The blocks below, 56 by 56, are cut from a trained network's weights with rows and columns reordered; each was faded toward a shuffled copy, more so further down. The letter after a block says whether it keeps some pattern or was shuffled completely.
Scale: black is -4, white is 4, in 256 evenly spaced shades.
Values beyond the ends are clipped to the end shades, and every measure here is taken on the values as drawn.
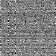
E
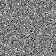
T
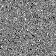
T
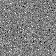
T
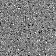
T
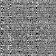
E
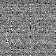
E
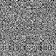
E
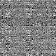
E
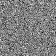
T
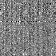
E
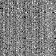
E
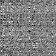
E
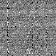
E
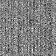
E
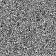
T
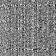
E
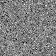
T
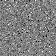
T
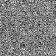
E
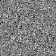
E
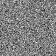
T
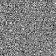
E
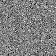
T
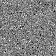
T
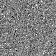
T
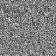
E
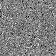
T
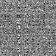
E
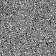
T
